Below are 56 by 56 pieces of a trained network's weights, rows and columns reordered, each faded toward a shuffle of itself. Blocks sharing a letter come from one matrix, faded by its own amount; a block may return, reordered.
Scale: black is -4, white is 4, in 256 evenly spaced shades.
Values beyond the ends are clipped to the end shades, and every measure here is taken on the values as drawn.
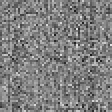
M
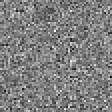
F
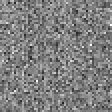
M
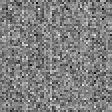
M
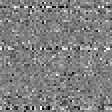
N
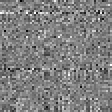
N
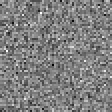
F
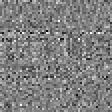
N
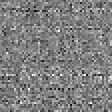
N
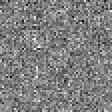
F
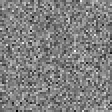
F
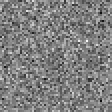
F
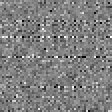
N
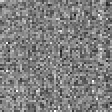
M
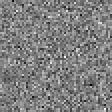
F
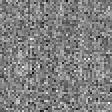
M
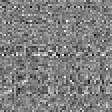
N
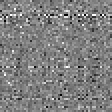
N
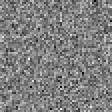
F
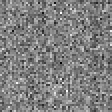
M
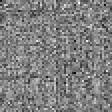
M
